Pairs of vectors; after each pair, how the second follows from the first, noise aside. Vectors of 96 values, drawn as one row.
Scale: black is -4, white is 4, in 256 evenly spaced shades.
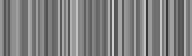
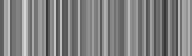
shuffled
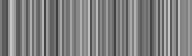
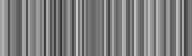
shuffled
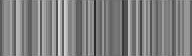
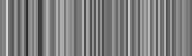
shuffled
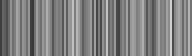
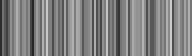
copied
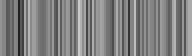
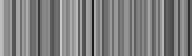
shuffled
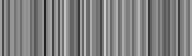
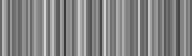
sign-scrambled
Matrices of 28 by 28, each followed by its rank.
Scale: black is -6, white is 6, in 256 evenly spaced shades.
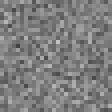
full rank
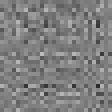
three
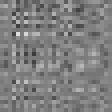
three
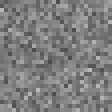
full rank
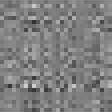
three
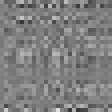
three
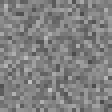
full rank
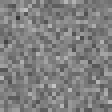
full rank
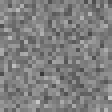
full rank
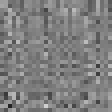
three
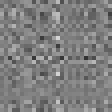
three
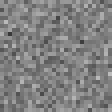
full rank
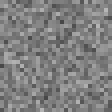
full rank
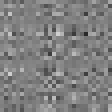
three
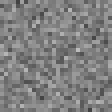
full rank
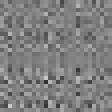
three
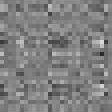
three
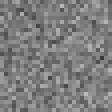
full rank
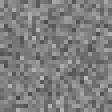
full rank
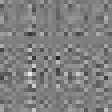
three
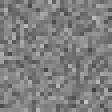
full rank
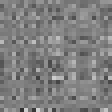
three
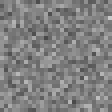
full rank
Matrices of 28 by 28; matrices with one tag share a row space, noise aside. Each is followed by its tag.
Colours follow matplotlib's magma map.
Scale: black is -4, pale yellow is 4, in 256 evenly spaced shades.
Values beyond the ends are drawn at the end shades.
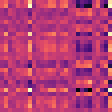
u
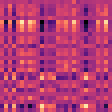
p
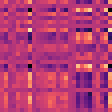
u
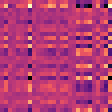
u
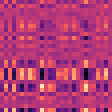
p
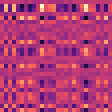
p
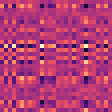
p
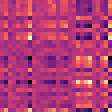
u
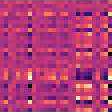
u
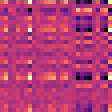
u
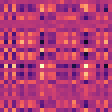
p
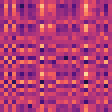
p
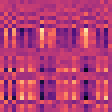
p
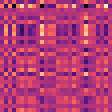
p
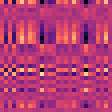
p
